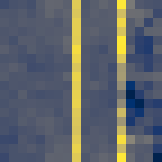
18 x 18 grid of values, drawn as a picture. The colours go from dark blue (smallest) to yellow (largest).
Odd lines: columns 9 and 14. Histogram: skewed, a long tail of high values. Grain: streaks running down. Seam: vertical, 70% of the way across, the left part calmer.
